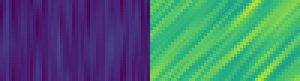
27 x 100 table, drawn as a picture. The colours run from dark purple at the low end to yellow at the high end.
It is made of 1 by 2 panels. Panel 1,1: very low, streaked downward, faint in contrast. Panel 1,2: high, slanting up to the right.
